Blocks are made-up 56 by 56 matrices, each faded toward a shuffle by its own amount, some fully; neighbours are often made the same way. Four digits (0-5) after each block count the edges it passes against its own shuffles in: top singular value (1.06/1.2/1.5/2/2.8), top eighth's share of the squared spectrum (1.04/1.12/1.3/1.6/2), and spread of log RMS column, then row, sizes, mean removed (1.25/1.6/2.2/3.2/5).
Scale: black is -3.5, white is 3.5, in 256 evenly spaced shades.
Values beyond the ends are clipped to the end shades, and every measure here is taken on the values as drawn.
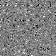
3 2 0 1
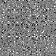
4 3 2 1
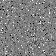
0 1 1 0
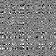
4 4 2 3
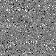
2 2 0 1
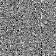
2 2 3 0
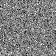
0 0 0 0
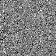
0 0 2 0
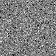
0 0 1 0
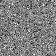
0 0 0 0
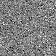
0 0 0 0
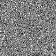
0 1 1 0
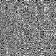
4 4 2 2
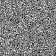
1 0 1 0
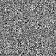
3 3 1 1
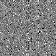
3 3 1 1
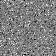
2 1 0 0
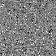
2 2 0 0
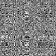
4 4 2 2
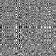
4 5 3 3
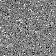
1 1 0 0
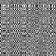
5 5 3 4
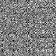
4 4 2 2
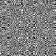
4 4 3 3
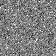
1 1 0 0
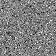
0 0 0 0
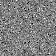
0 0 0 0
